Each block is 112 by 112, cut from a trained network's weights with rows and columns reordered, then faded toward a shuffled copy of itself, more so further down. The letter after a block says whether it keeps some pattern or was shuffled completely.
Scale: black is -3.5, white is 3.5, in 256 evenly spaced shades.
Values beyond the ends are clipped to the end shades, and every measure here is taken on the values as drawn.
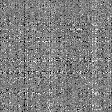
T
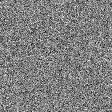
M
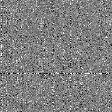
T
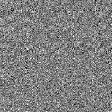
T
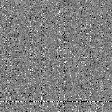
T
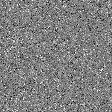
M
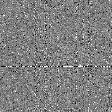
T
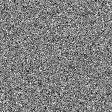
M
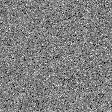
M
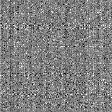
T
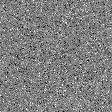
M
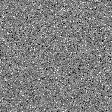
M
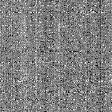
T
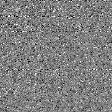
T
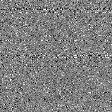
T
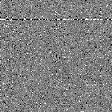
T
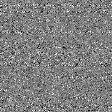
T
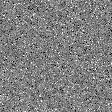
M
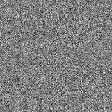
T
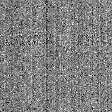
T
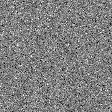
M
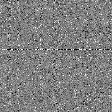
T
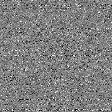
T
